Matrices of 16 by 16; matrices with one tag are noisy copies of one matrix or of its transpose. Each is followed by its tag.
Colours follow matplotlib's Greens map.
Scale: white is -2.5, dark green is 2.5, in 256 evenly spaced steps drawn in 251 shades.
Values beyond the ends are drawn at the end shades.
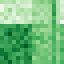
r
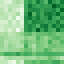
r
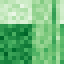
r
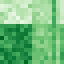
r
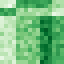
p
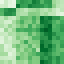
p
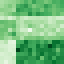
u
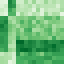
p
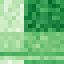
r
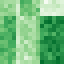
u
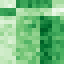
p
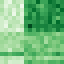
r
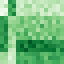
p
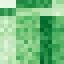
p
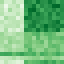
r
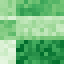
u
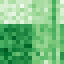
r
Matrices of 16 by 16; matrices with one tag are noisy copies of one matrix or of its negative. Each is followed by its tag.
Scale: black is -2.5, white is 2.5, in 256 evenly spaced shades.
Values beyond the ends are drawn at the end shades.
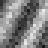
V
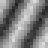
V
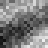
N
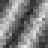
V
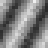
V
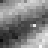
N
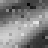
N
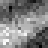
N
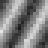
V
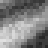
N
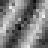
V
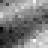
N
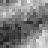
N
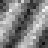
V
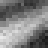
N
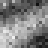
N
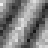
V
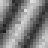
V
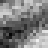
N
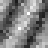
V
